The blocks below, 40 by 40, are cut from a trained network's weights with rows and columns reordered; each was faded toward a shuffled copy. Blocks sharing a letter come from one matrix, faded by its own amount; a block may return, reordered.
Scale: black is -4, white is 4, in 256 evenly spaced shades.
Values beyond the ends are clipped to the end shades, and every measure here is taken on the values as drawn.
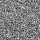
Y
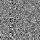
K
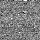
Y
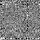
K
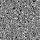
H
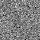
H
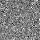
H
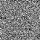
Y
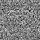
Y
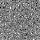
H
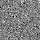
H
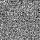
Y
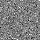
H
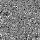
H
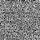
Y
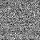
Y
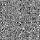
K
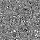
H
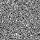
H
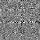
K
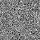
H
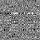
K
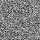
Y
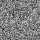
Y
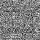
Y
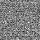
Y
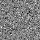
H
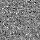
H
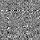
K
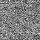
Y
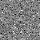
H
